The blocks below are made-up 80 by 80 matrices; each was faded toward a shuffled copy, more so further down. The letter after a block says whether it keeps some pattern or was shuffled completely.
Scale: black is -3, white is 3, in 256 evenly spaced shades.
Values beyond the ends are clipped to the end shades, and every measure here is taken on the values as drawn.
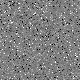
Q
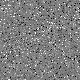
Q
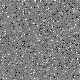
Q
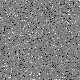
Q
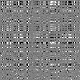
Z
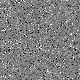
Q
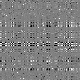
Z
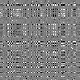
Z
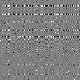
Z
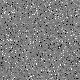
Q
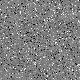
Q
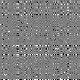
Z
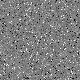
Q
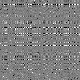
Z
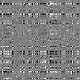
Z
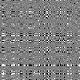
Z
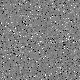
Q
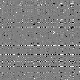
Z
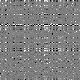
Z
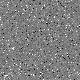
Q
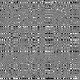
Z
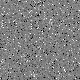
Q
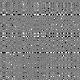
Z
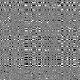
Z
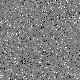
Q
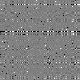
Z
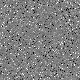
Q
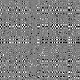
Z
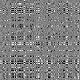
Z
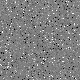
Q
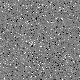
Q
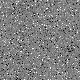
Q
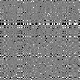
Z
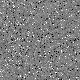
Q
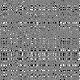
Z
